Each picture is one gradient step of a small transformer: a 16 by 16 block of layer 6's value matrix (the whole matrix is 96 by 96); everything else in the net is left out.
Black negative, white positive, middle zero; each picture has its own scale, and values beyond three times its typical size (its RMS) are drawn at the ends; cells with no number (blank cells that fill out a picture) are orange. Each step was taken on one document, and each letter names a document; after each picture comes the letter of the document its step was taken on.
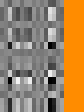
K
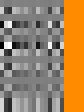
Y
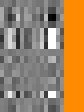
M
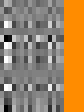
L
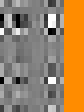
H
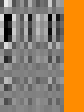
L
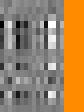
H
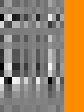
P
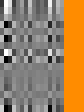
L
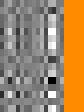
M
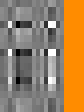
K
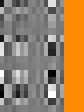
H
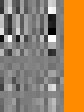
M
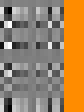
Y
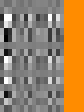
L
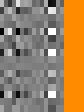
M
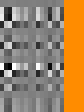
Y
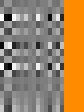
Y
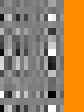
M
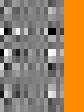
H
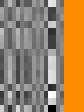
K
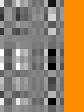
H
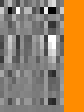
M
